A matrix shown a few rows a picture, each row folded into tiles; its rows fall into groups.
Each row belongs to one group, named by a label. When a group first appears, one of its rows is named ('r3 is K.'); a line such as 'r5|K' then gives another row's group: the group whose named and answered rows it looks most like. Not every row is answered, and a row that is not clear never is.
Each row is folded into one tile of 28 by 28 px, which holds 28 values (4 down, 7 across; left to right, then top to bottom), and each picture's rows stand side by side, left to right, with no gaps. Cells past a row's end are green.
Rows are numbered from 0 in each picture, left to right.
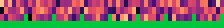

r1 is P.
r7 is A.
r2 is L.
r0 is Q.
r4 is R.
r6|P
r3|L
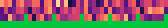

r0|Q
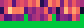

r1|A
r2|P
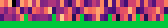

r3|L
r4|R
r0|A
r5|R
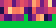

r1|Q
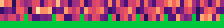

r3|L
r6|Q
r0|Q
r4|R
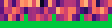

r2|L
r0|R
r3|P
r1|A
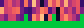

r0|L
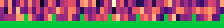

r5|L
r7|L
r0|A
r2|L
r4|Q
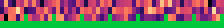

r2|A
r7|A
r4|L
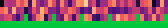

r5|A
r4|Q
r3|P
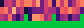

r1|Q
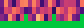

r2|L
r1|R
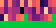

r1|A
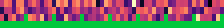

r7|R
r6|L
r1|Q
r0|Q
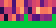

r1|P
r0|Q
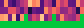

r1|Q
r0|R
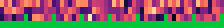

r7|Q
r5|P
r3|P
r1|Q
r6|Q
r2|R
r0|P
